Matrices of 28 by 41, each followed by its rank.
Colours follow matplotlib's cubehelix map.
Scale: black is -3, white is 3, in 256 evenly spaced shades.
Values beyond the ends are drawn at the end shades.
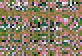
five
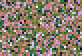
full rank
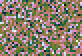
full rank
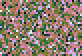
full rank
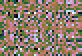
five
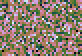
full rank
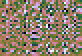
five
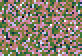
full rank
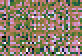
five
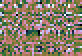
five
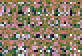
five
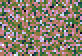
full rank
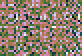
five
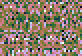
five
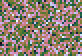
full rank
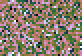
full rank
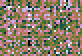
five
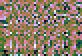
five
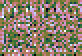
five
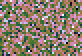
full rank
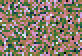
full rank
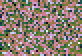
full rank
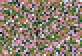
full rank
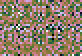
five
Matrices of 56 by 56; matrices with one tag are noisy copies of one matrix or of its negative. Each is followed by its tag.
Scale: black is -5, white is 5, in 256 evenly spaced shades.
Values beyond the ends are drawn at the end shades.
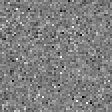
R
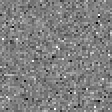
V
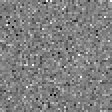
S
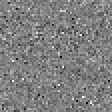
R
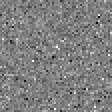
V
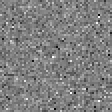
V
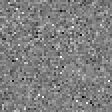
R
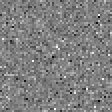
V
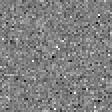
V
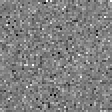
S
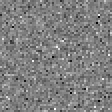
V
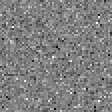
V
